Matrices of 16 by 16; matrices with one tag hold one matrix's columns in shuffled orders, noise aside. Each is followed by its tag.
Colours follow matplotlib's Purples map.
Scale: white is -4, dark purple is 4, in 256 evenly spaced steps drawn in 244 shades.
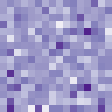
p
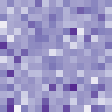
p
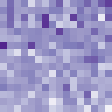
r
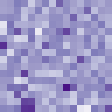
p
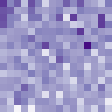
r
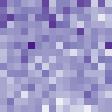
r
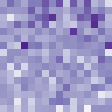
r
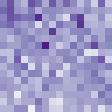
r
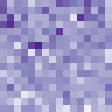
r
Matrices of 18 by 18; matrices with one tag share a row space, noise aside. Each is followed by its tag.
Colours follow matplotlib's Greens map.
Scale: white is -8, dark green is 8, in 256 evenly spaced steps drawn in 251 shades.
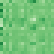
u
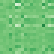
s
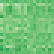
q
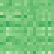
q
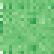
u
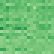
q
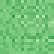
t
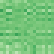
q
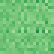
t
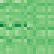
q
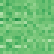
q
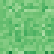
s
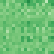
t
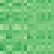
q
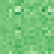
s
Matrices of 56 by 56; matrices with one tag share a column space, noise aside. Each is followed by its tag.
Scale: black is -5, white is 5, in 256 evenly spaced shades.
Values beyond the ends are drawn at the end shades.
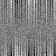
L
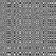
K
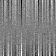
L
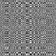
K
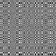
K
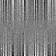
L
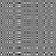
K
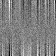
L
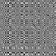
K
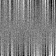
L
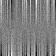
L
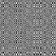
K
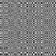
K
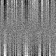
L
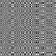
K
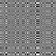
K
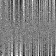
L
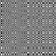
K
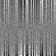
L
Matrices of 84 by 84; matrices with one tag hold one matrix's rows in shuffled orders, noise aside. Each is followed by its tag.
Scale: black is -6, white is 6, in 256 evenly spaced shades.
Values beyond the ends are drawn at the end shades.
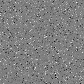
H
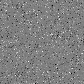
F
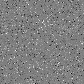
F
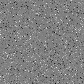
H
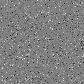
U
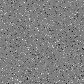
U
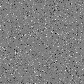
H
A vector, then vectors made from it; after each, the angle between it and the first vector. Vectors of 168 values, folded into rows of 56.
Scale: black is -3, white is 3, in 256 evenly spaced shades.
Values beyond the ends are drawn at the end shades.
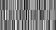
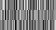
nearly opposite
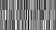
nearly parallel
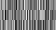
nearly opposite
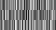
nearly parallel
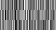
nearly opposite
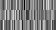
partly aligned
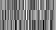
nearly opposite
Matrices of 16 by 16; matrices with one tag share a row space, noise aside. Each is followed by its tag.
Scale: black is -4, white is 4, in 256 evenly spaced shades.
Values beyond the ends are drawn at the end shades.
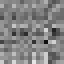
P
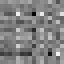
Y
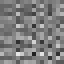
Y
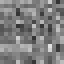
Y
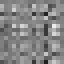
P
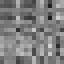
Y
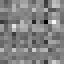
P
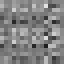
P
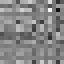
Y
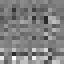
P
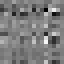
P
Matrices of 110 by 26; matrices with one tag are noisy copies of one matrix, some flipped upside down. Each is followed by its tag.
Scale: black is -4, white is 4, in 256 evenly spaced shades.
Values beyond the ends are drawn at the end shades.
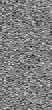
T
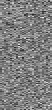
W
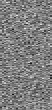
T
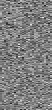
W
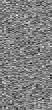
T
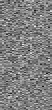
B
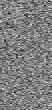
W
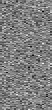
T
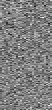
W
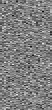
T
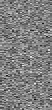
B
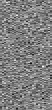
T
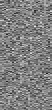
B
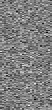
B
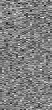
W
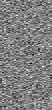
T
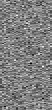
T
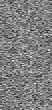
B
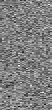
W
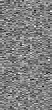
B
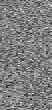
W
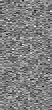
B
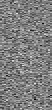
B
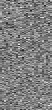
W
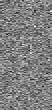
B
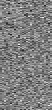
W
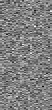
B
